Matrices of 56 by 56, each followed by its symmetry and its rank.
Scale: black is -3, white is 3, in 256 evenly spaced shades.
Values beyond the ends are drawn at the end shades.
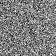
neither, full rank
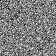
symmetric, full rank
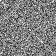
symmetric, full rank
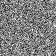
neither, full rank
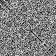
symmetric, full rank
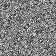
symmetric, full rank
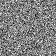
neither, full rank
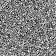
symmetric, full rank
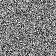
neither, full rank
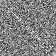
symmetric, full rank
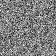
neither, full rank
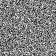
neither, full rank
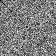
symmetric, full rank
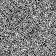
symmetric, full rank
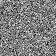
neither, full rank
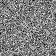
symmetric, full rank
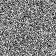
neither, full rank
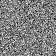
neither, full rank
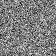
neither, full rank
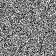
neither, full rank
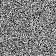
neither, full rank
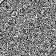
symmetric, full rank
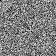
symmetric, full rank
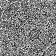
symmetric, full rank
